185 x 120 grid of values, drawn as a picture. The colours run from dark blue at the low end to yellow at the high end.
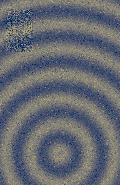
Rings: centred on the bottom middle. Slope: none. Roughest part: top left. Odd patch: rougher, in the top left.
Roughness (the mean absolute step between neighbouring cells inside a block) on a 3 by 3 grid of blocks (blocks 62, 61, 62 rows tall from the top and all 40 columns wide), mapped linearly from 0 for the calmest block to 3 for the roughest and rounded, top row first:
300 | 000 | 000
